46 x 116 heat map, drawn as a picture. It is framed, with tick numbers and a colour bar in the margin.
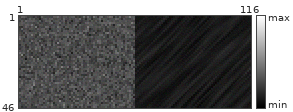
The table splits into one row of 2 panels. Panel 1,1: low, fine-grained. Panel 1,2: very low, slanting up to the right, faint in contrast.
